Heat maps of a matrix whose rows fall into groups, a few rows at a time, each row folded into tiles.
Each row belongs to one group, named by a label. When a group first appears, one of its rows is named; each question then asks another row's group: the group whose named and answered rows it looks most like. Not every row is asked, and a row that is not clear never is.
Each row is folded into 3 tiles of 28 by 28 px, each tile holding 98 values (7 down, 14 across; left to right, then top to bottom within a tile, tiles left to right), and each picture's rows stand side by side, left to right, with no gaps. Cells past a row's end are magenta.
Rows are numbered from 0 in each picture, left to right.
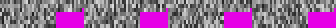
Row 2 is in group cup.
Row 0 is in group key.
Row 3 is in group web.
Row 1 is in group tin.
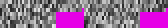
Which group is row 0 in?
tin
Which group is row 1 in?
cup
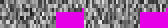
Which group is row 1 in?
tin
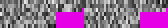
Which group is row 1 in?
cup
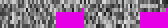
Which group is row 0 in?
web
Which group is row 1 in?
cup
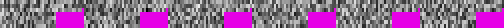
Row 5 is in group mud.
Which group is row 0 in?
cup
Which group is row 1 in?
web
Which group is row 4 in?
tin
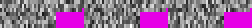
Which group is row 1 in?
web
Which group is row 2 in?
web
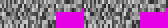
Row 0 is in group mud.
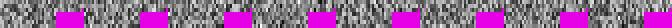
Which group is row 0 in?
web
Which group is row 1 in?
key
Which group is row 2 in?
key
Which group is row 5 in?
tin
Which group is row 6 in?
cup
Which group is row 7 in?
web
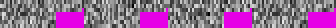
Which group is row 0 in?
mud
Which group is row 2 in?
tin
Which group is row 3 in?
mud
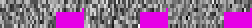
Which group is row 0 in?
web
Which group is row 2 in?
key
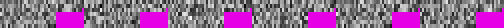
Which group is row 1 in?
web
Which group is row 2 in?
cup
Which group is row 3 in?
cup
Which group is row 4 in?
key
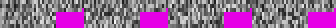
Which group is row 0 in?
cup
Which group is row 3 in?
tin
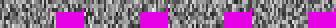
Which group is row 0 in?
tin
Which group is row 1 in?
key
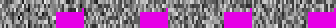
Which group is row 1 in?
web
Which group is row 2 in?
cup
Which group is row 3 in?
tin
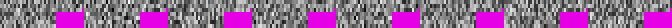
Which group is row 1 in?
mud
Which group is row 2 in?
web
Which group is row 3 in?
mud
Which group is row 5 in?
cup
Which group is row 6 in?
tin
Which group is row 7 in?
mud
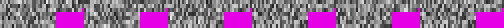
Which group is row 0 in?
cup
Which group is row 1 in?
tin
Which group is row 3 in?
mud
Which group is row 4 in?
key
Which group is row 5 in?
mud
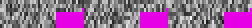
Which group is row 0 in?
cup
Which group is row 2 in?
web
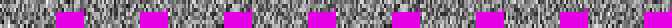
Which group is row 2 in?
key
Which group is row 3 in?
cup
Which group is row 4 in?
key
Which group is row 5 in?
mud
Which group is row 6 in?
tin
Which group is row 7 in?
mud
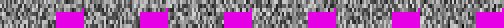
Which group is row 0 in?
mud
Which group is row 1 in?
web
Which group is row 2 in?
web
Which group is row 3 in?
cup
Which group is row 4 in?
tin
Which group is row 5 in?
tin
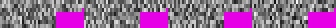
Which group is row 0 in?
web
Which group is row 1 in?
tin
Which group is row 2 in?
mud
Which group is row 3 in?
mud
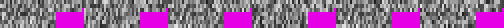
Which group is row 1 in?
cup
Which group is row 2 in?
mud
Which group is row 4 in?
mud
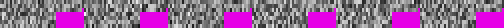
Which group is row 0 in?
mud
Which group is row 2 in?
mud
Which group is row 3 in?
web
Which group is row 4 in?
cup
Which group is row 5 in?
mud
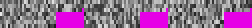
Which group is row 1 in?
web
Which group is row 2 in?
cup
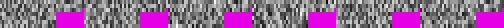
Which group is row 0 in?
mud
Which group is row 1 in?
tin
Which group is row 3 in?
web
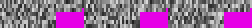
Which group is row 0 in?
mud
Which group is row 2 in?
tin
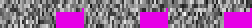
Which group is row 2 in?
cup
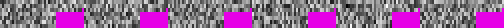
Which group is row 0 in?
tin
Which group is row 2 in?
mud
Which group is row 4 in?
cup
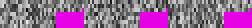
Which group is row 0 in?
web
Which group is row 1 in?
cup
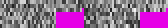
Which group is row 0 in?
cup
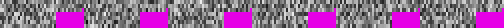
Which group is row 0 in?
cup
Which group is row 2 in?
tin
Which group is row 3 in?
cup
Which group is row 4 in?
cup
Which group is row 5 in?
web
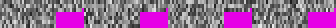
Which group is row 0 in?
tin
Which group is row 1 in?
key
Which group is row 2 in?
cup
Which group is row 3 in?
mud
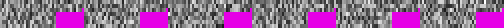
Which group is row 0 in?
tin
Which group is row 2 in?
key
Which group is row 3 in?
tin
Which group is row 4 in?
tin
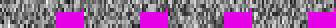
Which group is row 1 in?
key
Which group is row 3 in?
mud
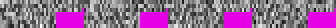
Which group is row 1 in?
tin
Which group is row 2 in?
mud
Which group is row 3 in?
mud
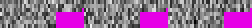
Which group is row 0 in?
key
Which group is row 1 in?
key
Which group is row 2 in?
tin
